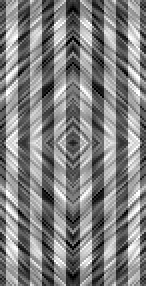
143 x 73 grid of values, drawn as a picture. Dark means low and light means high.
There is no overall slope. Its left and right halves mirror each other, and so do its top and bottom. Upright stripes repeat 6 times across the table.
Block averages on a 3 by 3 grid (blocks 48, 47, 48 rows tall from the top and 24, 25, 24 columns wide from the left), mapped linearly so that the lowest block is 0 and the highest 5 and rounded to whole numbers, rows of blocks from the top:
3 0 3 / 5 2 5 / 3 0 3
